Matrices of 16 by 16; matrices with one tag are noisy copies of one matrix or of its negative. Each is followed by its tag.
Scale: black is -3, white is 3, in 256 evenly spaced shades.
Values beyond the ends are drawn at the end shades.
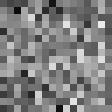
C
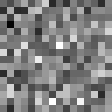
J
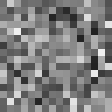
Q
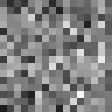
C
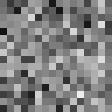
C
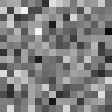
J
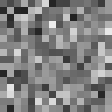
J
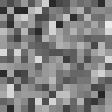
J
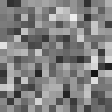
Q
